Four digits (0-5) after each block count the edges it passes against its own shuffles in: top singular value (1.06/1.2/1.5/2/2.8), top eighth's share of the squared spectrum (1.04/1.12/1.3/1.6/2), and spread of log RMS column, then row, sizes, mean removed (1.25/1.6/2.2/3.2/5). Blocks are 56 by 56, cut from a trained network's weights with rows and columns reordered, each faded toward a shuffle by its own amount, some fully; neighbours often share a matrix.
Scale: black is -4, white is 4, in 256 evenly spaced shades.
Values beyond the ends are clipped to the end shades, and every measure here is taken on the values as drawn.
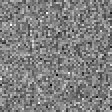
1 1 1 0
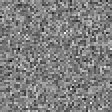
0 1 0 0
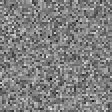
1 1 0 0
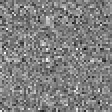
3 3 1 2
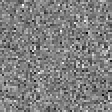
3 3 1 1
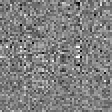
4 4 2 2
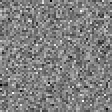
2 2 0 0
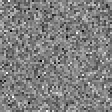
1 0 0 0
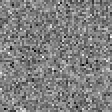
0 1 0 0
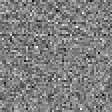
3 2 0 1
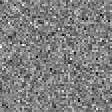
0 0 0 0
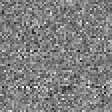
3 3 0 2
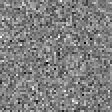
0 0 0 0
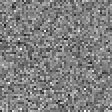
2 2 0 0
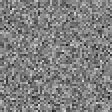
3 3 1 0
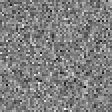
2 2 0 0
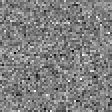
2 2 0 0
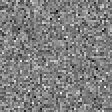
0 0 0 0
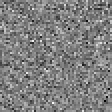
3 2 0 1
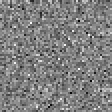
2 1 0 0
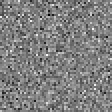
3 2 0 1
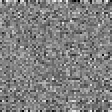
4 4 1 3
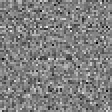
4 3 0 2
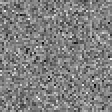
0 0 0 0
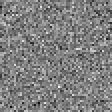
1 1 0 0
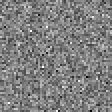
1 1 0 0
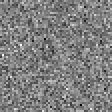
0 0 0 0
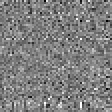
3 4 2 2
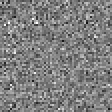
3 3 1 1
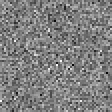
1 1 0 0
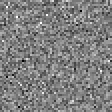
0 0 0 0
